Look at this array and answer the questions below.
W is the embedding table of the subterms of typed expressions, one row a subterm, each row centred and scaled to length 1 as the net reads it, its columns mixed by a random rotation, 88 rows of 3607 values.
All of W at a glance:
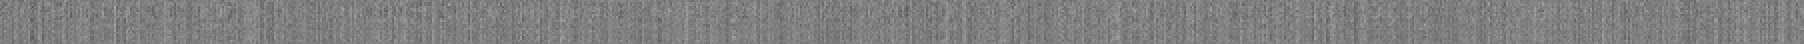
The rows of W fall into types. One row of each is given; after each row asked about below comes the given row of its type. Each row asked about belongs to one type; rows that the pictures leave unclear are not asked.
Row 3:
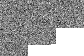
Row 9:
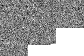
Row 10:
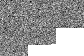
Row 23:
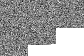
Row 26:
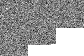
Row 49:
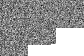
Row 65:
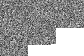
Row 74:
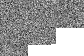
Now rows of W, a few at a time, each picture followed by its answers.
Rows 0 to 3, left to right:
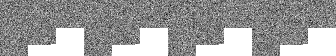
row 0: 65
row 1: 26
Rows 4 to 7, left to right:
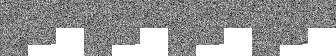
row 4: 74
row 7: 9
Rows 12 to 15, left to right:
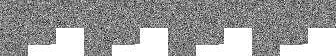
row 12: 3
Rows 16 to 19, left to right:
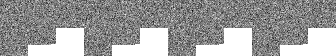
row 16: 26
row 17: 49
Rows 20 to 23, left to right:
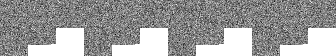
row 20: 23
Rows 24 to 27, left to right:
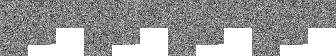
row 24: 9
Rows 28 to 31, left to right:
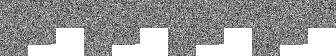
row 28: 9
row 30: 49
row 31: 49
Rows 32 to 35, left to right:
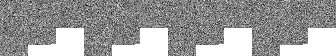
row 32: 10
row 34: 23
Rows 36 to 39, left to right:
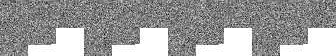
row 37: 74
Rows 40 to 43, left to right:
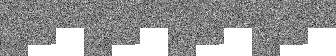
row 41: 74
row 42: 65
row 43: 74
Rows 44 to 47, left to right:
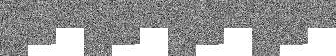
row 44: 49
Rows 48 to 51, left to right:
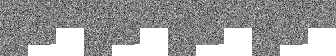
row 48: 3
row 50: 26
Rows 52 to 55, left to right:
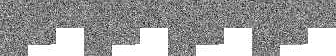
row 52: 3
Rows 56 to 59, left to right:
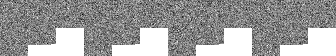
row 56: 26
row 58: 9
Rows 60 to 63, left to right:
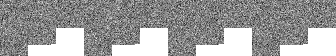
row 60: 49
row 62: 65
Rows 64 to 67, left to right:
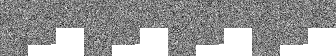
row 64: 74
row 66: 9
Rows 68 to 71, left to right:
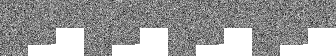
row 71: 3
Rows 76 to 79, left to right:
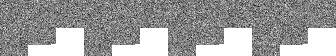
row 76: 74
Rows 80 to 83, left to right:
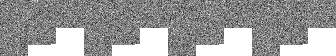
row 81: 26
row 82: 49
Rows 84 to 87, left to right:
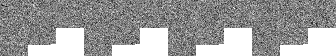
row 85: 26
